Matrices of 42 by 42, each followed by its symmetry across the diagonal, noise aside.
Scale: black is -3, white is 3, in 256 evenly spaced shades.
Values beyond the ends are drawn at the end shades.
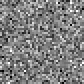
antisymmetric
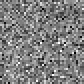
antisymmetric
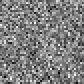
neither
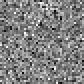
neither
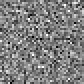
neither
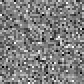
antisymmetric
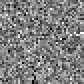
antisymmetric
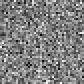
neither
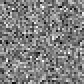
antisymmetric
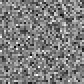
neither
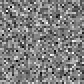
antisymmetric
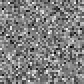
antisymmetric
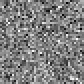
neither
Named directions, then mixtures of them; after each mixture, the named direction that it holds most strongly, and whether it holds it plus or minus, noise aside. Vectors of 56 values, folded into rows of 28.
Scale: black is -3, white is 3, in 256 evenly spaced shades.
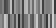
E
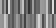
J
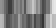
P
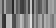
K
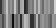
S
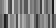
E, minus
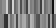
E, minus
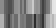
P, plus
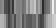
P, plus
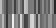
S, minus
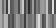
J, plus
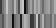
S, plus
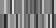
E, minus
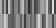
J, plus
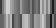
P, minus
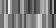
J, plus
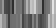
P, plus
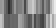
P, plus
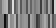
E, minus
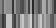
K, plus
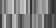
K, minus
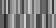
J, minus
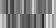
P, plus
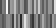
S, plus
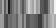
P, plus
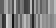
S, plus
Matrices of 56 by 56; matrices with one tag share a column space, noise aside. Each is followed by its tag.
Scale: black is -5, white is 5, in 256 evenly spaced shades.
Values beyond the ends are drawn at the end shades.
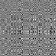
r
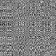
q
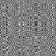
q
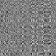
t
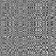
q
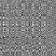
q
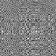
r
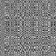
q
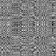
q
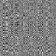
q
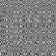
t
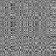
q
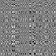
t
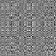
q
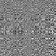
r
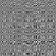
t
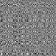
t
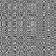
q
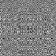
r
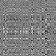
r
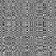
q
